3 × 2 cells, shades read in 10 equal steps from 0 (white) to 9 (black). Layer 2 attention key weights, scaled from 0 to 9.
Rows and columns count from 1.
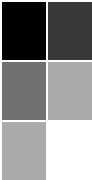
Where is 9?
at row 1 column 1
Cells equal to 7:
1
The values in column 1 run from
3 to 9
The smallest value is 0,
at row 3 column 2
